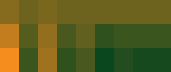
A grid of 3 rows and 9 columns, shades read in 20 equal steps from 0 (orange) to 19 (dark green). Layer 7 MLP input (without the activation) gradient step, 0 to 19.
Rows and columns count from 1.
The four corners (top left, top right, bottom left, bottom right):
9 11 0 18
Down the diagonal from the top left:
9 13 7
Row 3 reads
0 15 7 16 14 19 17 18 18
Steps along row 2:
up down up down up down same same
